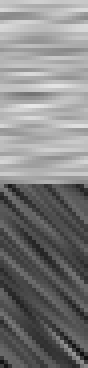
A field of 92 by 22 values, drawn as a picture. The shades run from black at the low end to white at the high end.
It is made of 2 by 1 panels. Panel 1,1: high, streaked across. Panel 2,1: low, slanting down to the right.
